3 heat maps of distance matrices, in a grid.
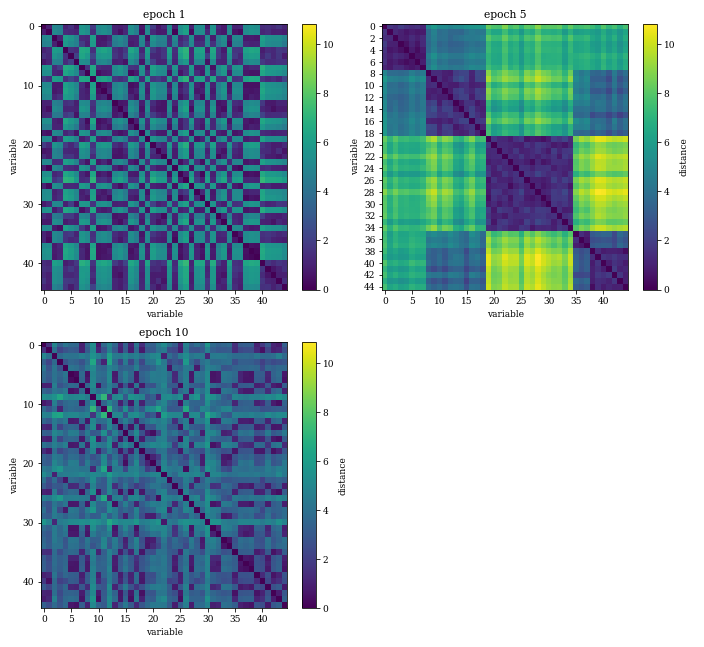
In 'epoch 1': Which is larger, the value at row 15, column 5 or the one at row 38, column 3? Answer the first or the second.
the first
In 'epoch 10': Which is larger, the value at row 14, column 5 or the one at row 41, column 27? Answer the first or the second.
the first
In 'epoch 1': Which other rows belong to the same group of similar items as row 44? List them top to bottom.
0, 1, 4, 5, 6, 9, 13, 14, 15, 18, 20, 21, 22, 24, 27, 30, 32, 33, 35, 36, 40, 41, 42, 43
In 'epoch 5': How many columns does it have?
45
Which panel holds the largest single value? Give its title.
epoch 5
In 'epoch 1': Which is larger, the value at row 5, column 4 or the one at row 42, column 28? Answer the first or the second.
the second
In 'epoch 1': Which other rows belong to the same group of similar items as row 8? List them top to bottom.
2, 3, 7, 10, 11, 12, 16, 17, 19, 23, 25, 26, 28, 29, 31, 34, 37, 38, 39
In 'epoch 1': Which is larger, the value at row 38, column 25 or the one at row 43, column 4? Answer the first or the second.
the second
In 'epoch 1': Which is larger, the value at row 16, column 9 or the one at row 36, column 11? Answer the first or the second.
the first
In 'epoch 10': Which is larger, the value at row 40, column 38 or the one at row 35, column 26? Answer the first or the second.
the second
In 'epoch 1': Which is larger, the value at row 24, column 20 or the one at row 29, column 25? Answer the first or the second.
the first
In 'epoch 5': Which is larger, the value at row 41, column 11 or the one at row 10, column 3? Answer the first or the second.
the second
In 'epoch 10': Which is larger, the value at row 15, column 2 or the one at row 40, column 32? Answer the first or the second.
the first
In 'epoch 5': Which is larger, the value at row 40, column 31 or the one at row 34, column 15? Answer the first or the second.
the first
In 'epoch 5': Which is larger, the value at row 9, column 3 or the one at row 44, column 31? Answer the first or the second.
the second
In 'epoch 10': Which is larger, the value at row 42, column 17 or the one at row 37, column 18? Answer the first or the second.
the first
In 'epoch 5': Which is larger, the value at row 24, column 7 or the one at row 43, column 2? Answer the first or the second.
the first
